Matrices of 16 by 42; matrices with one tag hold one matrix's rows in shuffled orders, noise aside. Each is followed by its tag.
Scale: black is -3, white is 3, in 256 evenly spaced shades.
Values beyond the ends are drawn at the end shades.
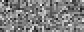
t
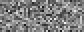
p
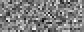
p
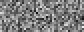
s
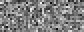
t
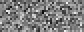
p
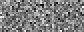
s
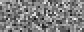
p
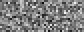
p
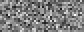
p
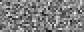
p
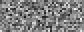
p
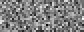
s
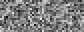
t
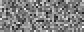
s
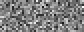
s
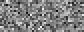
t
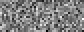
s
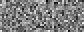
s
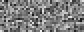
t
